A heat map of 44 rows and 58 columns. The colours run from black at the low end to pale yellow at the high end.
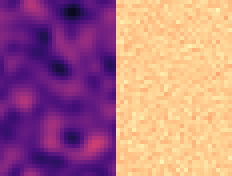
The table splits into one row of 2 panels. Panel 1,1: low, blotchy. Panel 1,2: very high, fine-grained, faint in contrast.
